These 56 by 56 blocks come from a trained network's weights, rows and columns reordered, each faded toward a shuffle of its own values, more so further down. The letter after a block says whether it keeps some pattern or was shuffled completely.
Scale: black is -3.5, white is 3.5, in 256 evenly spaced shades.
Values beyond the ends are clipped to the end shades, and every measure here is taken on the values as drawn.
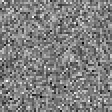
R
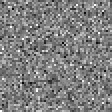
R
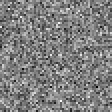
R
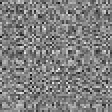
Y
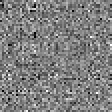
Y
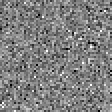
R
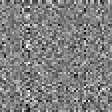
Y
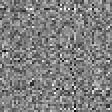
Y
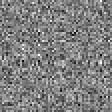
Y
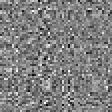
Y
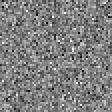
R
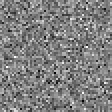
R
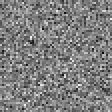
R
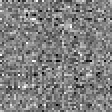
Y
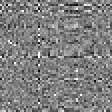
Y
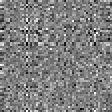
Y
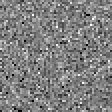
R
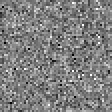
R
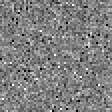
R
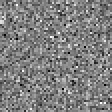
R
